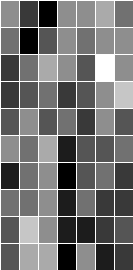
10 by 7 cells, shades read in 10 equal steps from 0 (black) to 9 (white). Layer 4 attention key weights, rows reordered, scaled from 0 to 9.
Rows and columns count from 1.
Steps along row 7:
up up down up up down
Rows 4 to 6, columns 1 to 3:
2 3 4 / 3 5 3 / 5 4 6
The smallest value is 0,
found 4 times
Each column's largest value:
5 7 6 5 5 9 7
